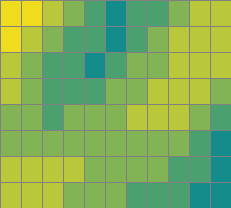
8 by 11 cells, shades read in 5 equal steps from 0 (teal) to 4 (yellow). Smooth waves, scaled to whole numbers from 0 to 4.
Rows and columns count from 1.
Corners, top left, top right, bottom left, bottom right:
4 3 3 0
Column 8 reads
1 2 2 3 3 2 2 1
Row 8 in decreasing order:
3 3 3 2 2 2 1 1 1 0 0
